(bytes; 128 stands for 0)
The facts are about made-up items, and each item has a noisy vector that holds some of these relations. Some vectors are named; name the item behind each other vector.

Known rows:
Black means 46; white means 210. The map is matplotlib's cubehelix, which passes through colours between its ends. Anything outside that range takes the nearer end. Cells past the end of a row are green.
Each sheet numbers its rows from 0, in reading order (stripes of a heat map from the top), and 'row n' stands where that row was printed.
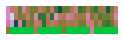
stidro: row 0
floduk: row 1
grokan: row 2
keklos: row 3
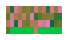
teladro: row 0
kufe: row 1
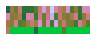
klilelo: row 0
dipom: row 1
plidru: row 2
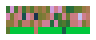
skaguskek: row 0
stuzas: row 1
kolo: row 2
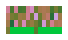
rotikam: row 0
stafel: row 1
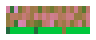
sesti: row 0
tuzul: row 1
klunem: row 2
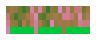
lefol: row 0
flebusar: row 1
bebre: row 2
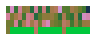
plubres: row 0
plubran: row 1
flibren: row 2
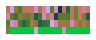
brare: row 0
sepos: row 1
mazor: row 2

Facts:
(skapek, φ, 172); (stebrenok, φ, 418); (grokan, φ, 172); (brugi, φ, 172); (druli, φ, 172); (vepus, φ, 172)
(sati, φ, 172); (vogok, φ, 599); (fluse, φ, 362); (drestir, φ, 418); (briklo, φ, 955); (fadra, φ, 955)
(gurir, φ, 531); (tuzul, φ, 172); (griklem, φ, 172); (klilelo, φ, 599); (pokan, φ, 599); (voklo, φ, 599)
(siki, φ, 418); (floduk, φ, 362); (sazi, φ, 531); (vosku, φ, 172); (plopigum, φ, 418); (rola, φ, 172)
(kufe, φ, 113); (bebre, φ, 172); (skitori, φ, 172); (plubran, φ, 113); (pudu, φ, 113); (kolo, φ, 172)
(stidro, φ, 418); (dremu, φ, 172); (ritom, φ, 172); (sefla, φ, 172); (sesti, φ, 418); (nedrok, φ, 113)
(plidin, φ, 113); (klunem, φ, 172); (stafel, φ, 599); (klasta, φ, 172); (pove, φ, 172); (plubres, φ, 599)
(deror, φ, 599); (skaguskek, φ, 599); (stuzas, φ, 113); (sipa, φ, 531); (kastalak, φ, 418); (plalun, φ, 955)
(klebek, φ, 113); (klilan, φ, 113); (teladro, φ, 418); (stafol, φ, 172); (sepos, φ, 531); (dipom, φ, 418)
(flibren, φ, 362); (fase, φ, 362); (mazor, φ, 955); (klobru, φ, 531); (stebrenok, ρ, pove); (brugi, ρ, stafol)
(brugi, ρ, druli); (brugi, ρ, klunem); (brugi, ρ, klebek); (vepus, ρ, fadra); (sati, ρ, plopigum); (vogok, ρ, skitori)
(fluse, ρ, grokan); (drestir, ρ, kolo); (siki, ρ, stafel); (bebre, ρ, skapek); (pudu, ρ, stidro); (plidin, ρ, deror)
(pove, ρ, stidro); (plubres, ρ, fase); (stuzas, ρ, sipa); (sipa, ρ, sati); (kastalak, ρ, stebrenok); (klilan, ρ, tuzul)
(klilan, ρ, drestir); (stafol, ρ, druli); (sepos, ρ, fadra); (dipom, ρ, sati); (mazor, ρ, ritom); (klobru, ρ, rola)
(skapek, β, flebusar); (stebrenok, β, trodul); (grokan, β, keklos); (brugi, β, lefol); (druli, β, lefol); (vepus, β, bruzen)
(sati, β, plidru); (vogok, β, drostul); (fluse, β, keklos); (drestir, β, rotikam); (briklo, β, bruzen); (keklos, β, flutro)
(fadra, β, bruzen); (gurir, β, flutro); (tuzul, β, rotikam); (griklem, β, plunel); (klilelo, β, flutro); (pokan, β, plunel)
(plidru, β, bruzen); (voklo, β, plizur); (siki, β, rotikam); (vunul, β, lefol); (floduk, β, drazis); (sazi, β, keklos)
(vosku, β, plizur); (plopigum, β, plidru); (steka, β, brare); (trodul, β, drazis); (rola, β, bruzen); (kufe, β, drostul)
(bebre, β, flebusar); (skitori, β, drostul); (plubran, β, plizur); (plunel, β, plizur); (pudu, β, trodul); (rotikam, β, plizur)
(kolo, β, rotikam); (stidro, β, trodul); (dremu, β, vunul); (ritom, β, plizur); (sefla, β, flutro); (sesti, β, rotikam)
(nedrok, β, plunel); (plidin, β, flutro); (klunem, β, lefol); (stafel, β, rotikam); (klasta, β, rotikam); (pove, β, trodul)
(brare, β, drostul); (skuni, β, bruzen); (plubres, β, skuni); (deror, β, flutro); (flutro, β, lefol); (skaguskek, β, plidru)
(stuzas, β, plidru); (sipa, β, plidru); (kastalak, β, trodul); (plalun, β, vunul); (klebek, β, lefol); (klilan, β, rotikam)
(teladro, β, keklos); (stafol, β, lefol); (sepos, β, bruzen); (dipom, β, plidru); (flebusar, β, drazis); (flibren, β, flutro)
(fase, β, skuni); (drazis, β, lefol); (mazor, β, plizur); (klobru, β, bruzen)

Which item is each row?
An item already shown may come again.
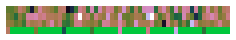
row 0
fluse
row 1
skapek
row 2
drestir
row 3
siki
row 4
trodul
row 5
pove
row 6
fadra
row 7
rola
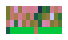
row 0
plopigum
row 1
klilan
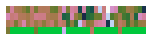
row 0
skapek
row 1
dremu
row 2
fadra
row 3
sipa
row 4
flibren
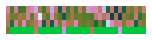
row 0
rotikam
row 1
stebrenok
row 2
klebek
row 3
vepus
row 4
plidin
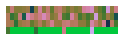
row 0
fase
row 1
rola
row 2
briklo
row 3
pudu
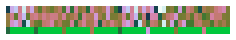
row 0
sati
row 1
tuzul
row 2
plubres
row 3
kastalak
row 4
sati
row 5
stafol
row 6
vogok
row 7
klobru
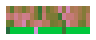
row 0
tuzul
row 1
plalun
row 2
skitori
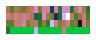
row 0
tuzul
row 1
fadra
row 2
pove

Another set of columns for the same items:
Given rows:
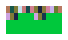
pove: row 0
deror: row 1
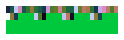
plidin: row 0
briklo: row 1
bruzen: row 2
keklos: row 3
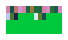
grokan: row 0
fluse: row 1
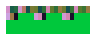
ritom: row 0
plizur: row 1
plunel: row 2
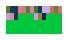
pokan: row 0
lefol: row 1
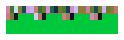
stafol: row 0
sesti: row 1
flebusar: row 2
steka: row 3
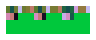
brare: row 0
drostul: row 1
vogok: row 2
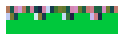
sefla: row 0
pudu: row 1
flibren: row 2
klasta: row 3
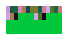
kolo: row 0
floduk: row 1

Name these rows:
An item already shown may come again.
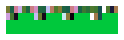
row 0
floduk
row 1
rola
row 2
kufe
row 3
dipom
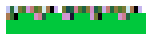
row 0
druli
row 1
brugi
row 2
rotikam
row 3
skitori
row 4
brugi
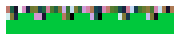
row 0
sati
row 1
rotikam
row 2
klunem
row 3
fadra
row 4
pudu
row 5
stebrenok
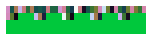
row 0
skapek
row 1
mazor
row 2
plopigum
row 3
kastalak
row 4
plalun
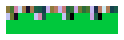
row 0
stebrenok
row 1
plubres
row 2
fase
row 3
stidro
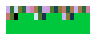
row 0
klunem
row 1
teladro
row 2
dremu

